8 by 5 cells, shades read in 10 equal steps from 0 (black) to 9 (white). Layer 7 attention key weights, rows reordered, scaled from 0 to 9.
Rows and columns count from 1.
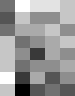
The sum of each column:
48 37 40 44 45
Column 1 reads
4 3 4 7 7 7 9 7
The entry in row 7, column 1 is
9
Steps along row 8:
down up up down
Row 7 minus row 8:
2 2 3 -1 2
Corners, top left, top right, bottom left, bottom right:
4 7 7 3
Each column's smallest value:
3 0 2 3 3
